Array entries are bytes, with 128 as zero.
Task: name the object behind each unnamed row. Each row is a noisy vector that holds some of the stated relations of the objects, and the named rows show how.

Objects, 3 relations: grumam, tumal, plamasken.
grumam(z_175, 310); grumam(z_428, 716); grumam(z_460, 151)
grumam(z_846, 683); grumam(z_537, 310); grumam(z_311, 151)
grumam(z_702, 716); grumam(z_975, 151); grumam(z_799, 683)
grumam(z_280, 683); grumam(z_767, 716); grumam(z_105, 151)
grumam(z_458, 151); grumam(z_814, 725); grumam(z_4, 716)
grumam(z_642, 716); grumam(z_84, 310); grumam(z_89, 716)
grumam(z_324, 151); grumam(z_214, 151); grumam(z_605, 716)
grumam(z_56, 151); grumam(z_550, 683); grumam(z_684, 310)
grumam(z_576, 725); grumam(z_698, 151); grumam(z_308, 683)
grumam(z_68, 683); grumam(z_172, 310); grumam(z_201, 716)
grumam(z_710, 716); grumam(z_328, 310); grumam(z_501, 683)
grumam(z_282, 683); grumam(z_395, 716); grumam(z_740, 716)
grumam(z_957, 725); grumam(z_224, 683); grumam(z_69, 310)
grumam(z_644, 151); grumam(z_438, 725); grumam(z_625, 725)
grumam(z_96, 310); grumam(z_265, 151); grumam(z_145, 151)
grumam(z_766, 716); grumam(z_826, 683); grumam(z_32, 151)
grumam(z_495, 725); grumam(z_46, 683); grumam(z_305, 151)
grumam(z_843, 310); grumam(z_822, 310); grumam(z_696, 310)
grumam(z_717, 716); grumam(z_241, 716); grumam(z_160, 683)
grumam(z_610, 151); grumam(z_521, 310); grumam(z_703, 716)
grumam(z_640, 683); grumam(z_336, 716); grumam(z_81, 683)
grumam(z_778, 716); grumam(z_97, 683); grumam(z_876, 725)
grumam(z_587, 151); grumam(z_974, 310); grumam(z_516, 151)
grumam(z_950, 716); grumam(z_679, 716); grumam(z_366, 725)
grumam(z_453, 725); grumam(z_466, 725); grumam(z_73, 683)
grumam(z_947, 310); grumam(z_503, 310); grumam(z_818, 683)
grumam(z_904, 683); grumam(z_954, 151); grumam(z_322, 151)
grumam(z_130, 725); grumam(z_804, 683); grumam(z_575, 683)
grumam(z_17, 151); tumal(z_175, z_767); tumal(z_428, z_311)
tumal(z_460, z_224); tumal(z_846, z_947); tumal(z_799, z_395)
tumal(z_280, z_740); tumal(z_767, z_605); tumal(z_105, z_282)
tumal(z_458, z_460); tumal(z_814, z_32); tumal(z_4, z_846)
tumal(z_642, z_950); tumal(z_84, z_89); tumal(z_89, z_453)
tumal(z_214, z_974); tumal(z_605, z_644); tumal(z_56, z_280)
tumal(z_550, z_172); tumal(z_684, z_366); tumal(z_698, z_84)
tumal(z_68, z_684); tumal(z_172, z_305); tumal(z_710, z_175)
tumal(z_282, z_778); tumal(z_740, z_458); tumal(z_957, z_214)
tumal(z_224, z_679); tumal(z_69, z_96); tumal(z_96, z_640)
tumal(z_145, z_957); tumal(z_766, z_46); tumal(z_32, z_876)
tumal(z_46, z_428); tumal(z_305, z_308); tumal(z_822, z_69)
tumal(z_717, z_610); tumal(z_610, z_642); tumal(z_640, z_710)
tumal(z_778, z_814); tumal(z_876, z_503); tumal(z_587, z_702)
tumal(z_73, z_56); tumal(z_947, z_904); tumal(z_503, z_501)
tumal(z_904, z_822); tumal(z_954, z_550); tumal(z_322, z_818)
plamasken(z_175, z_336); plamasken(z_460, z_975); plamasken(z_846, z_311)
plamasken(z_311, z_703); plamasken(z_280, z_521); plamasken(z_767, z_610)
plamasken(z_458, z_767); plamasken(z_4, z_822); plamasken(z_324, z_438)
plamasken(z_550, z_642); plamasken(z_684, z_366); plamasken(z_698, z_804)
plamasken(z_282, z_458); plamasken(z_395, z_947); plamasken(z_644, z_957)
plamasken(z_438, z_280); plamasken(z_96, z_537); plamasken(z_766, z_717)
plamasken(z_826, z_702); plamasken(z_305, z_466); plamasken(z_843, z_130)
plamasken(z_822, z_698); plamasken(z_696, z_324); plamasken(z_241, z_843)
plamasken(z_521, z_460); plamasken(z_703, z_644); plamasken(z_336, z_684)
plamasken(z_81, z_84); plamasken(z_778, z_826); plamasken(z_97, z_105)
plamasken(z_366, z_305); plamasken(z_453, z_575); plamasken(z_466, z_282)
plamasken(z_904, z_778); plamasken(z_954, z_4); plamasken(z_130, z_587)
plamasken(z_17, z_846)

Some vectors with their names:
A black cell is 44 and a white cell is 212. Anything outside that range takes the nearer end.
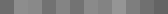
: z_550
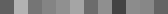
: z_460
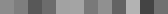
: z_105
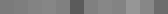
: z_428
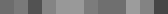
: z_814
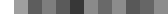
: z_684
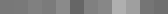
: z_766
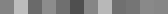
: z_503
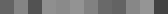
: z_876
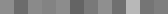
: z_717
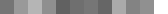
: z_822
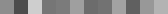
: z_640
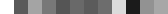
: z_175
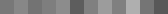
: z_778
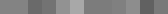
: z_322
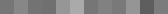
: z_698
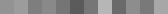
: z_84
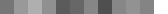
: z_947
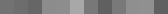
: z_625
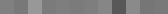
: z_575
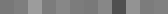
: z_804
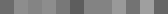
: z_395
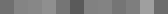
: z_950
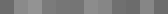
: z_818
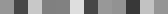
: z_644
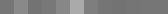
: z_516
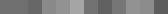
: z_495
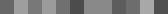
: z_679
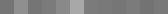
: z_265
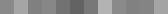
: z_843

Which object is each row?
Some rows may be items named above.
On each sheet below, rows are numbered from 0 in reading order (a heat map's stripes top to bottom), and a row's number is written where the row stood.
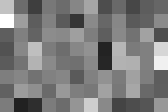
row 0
z_305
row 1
z_684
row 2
z_453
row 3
z_904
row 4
z_4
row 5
z_740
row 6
z_280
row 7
z_610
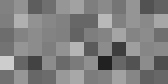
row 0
z_56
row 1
z_521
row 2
z_241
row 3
z_975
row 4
z_366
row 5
z_954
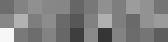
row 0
z_703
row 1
z_974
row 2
z_336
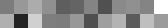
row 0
z_947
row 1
z_605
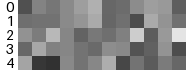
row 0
z_438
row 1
z_957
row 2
z_96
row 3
z_501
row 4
z_466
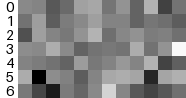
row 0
z_105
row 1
z_32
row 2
z_324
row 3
z_69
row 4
z_73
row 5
z_767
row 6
z_458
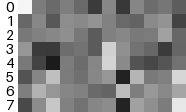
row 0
z_336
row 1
z_876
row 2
z_950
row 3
z_282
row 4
z_458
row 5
z_904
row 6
z_521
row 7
z_846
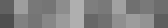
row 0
z_17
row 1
z_438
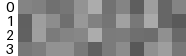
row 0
z_587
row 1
z_280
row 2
z_311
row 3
z_702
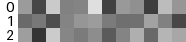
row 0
z_644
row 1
z_814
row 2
z_710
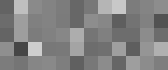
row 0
z_696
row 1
z_224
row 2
z_311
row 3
z_640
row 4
z_642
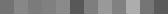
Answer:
z_778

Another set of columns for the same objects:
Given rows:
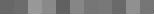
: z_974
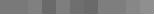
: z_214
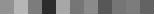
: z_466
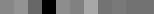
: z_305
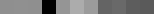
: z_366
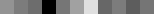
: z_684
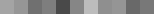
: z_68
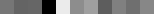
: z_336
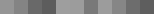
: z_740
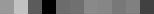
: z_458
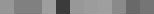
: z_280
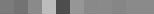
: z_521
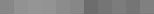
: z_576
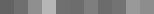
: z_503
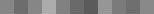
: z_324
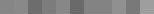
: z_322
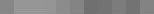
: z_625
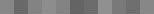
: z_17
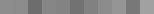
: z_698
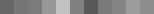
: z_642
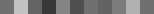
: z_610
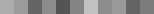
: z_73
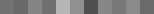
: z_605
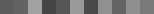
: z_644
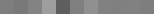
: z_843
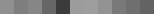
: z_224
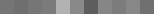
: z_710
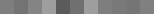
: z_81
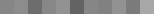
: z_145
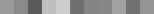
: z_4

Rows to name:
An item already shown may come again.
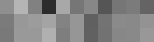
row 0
z_466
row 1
z_957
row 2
z_957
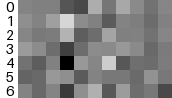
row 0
z_460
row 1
z_438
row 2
z_904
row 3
z_56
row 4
z_175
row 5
z_974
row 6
z_679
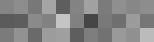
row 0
z_947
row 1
z_950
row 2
z_105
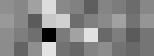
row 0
z_438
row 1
z_4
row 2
z_684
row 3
z_696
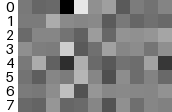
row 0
z_336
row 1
z_453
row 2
z_975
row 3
z_846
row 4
z_767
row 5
z_395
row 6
z_521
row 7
z_311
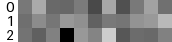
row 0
z_282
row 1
z_587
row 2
z_175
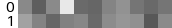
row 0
z_696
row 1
z_954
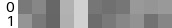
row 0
z_717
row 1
z_766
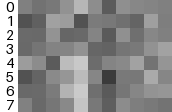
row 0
z_703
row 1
z_501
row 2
z_311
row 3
z_32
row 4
z_4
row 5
z_702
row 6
z_778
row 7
z_241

